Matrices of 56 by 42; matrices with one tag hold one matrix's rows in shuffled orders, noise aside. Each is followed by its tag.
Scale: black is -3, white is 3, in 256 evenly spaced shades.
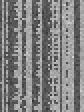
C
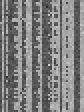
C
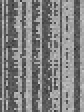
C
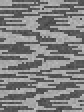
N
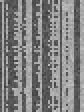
C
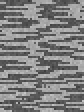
N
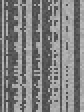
C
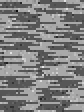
N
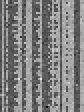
C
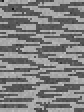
N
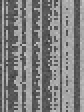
C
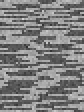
N
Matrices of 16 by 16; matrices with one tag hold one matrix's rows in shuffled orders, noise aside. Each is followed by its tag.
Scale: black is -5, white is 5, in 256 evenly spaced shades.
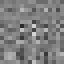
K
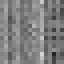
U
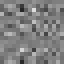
K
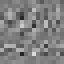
K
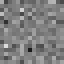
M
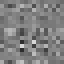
K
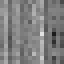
U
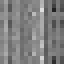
U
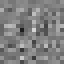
K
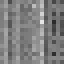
U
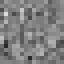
M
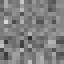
M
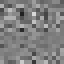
K
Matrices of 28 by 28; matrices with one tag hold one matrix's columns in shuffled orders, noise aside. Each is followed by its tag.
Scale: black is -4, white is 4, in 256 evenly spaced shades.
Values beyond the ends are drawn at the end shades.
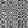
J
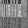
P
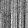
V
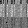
P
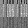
P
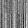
V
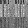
P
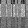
P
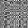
J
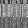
P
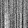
V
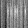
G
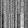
V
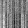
V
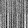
V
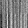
V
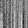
V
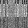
P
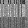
P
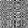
J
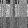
P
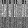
P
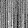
V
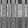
P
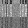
P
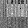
P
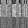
P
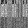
P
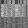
P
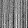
V
